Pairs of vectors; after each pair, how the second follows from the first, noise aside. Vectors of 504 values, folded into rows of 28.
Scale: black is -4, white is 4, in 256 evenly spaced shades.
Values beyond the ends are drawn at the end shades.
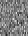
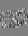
partly zeroed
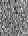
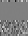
partly zeroed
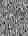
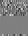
partly zeroed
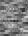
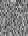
shuffled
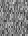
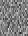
shuffled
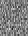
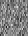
shuffled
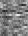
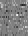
partly zeroed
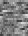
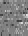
partly zeroed
